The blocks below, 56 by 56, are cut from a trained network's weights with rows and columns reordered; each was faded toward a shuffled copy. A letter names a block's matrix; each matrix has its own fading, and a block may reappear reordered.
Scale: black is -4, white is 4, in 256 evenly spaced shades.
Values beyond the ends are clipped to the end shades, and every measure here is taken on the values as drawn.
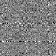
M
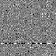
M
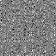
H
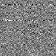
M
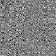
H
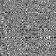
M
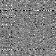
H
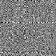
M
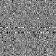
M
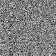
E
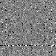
H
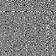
M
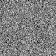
E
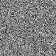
E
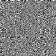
M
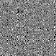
H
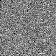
E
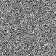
E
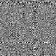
M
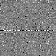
M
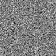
E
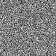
E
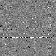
M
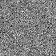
E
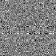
M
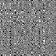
H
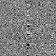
H
